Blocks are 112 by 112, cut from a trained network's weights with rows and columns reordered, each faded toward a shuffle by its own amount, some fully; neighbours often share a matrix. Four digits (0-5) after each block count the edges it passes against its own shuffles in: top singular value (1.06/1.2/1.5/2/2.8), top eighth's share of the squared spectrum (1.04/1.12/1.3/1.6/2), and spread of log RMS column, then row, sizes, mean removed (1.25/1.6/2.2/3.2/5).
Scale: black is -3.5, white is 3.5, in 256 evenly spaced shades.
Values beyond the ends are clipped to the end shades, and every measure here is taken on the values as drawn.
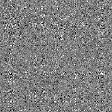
3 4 3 3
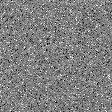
0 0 0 0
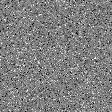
0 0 0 0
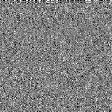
4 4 0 3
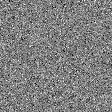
0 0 0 0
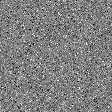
0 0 0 0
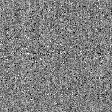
3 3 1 2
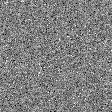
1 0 0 0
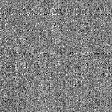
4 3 1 2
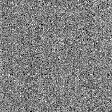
3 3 0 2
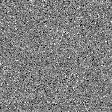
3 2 0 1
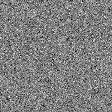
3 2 0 1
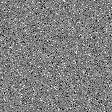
0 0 0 0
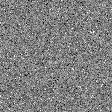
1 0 0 0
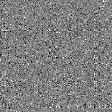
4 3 2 2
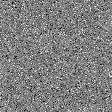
1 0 0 0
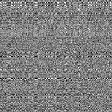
5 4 2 3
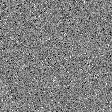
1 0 0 0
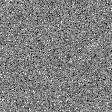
1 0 0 0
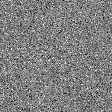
1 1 0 0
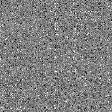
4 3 2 2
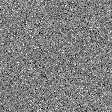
2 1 0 0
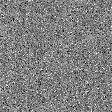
1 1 0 0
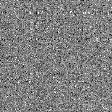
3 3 1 2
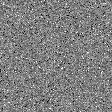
1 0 0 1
